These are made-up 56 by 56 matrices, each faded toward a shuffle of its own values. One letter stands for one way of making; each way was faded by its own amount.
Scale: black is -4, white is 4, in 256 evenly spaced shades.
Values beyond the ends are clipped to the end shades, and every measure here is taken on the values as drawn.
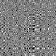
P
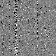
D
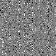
D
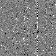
D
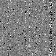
D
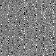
D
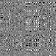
P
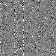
D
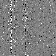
D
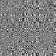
P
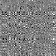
P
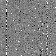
D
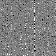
D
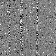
D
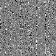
D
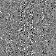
D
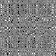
P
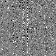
D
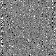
D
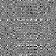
P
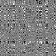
P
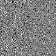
D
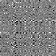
P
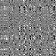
P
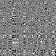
P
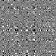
P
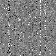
D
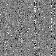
D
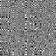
P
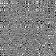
P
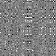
P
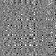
P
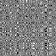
P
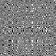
P
